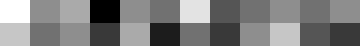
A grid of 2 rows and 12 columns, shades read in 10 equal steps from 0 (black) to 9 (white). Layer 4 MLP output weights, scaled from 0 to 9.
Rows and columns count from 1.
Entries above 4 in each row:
7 5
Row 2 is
7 4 5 2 6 1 4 2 5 7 3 2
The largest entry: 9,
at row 1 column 1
